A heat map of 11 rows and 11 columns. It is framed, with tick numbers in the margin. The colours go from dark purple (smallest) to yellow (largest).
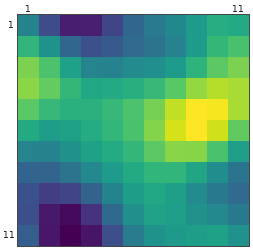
Roughest part: top left. Ninth with the highest average: middle right. Lone odd cells: none. Ninth with the lowest average: bottom left.
